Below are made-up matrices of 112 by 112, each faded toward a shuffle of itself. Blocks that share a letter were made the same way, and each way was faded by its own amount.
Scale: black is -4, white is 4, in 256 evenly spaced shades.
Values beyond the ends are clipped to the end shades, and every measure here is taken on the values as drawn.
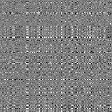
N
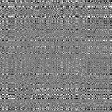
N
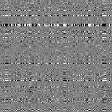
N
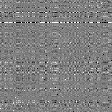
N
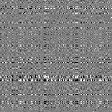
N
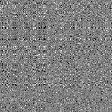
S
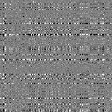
N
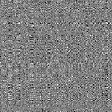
S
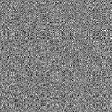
S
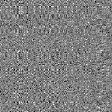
S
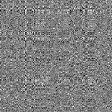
S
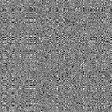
S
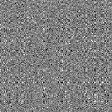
S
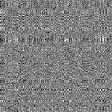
S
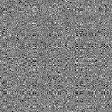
S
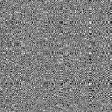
S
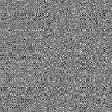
S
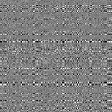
N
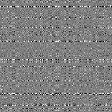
N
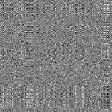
S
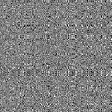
S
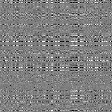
N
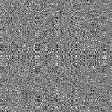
S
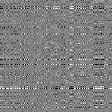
N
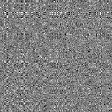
S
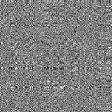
S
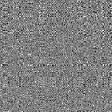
S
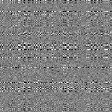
N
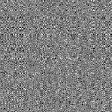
S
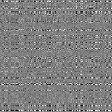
N
